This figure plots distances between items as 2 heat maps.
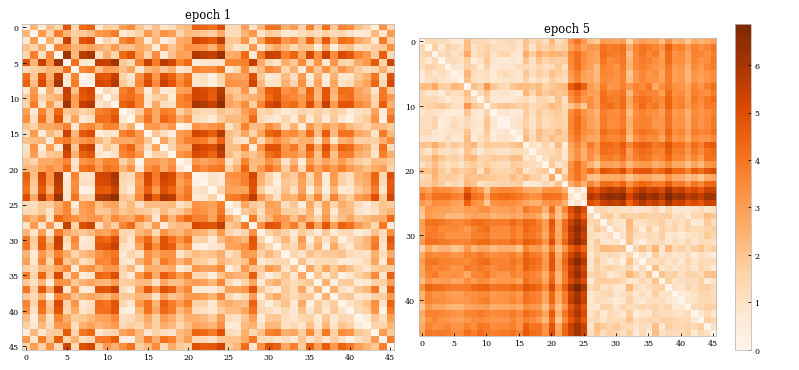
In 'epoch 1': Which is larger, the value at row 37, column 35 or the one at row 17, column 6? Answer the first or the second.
the second
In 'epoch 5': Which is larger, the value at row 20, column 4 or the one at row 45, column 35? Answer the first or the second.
the first
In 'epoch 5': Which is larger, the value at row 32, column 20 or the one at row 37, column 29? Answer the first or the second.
the first
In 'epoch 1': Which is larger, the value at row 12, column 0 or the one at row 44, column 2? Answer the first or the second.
the second
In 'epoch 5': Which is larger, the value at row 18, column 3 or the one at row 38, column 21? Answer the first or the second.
the second
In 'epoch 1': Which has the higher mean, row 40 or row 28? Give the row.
28
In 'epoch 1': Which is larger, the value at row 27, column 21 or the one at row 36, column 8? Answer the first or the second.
the first
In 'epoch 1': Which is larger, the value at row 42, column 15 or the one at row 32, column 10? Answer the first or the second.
the second
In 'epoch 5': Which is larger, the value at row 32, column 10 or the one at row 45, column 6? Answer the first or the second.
the second
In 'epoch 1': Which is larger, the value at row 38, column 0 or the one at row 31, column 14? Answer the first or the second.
the second
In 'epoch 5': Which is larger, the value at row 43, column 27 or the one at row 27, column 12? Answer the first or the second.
the second
